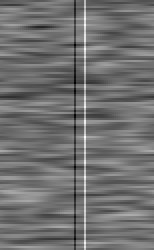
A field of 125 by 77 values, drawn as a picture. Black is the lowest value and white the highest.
Neither half mirrors the other. No overall slope runs across the table. The distribution is heavy-tailed on both sides. The grain runs across in streaks. Columns 38 and 43 stand out from the rest.
